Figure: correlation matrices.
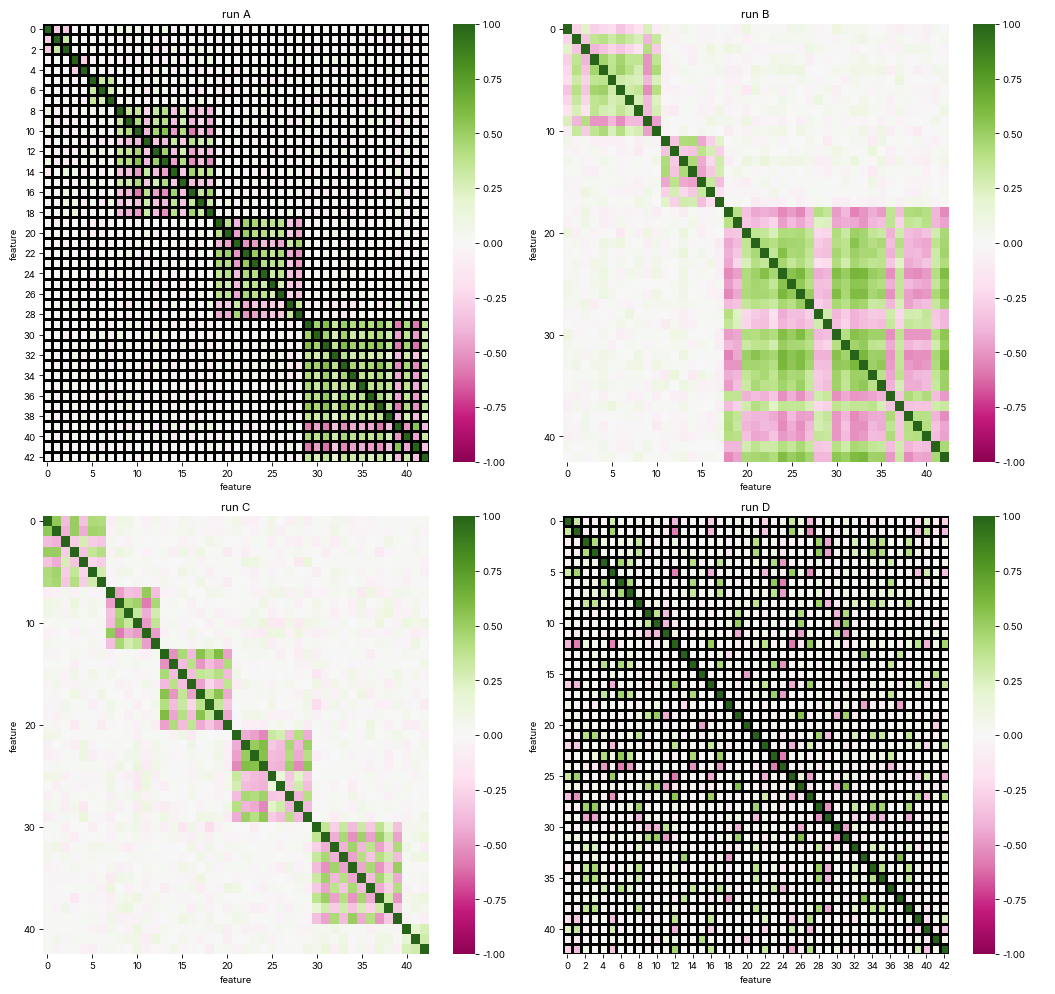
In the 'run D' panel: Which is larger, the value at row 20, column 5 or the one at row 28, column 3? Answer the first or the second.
the second
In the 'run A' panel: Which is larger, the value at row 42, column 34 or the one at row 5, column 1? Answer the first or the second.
the first
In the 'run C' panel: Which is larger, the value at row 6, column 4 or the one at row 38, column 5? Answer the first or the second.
the second
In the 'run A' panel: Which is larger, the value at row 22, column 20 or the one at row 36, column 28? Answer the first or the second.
the first
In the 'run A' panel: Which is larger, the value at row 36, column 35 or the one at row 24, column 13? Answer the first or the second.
the first
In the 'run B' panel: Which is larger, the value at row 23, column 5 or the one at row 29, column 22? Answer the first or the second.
the first
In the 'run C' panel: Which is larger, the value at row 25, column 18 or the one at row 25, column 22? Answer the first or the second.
the first
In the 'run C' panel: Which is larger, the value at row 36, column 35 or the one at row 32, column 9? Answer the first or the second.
the second
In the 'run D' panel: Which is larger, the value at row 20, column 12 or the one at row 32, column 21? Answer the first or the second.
the second
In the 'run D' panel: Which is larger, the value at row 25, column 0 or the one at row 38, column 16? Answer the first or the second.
the first
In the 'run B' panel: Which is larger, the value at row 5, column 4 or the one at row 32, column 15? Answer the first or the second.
the first
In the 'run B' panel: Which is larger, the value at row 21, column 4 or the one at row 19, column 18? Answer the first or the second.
the second
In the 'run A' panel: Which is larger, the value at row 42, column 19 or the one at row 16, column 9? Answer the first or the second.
the first
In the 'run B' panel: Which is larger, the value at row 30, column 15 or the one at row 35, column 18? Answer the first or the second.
the first
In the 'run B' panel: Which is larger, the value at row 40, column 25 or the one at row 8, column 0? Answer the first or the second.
the second
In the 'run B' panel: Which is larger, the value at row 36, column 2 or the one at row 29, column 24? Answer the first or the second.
the first
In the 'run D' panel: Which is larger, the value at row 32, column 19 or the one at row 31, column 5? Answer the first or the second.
the second
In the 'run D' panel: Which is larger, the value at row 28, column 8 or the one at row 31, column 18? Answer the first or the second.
the first
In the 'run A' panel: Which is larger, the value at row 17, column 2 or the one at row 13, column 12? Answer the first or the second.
the second
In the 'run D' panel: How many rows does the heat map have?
43
